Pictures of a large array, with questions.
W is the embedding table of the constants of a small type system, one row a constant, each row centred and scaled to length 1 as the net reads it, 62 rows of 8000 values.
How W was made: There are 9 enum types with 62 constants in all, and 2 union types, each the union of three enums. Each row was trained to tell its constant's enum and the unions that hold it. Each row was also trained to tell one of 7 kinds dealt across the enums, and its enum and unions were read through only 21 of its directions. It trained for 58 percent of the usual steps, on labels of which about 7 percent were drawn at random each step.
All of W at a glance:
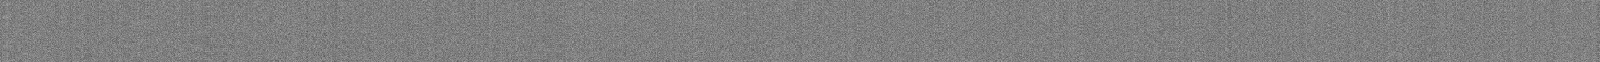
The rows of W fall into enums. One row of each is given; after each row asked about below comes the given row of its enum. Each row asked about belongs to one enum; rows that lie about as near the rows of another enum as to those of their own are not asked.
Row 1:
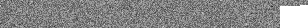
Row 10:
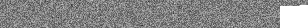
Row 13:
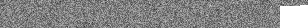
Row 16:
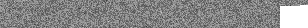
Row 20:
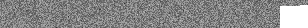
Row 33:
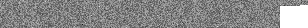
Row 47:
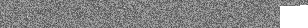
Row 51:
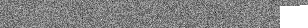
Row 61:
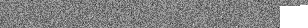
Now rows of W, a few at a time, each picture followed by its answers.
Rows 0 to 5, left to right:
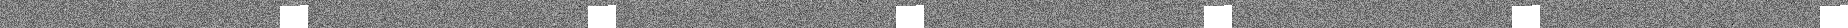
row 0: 20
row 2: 10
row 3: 13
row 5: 61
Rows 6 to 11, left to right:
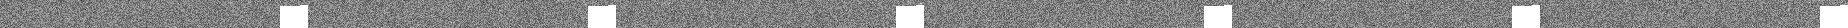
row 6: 51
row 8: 47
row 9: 13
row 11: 61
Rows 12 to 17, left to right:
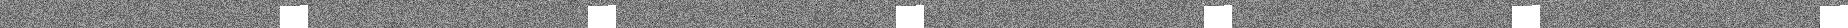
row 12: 51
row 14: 1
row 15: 47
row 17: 61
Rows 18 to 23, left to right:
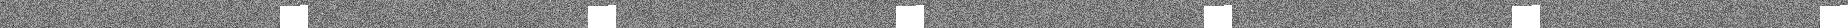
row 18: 10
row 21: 1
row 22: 61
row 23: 51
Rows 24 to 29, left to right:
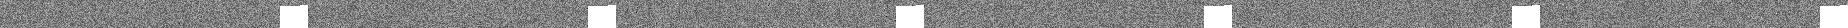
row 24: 33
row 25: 61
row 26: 20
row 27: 51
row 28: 47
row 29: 20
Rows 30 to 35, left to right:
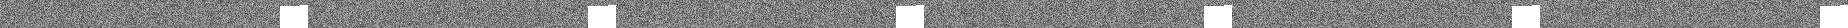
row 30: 33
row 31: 10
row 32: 20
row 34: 51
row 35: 16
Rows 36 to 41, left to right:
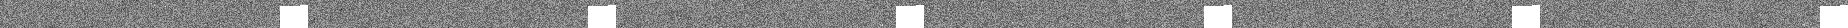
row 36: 13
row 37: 61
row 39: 1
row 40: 16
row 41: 33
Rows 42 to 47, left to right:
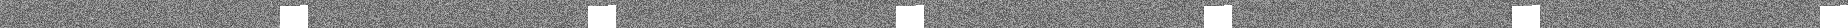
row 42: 33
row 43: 1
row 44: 20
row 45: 47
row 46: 16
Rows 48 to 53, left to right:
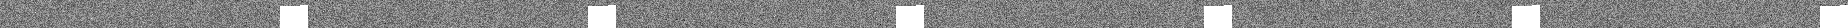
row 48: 33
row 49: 47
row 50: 33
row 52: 16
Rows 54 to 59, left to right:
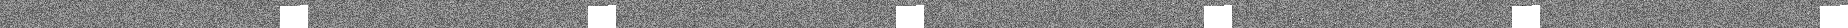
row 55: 33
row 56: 61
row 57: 10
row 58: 47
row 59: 20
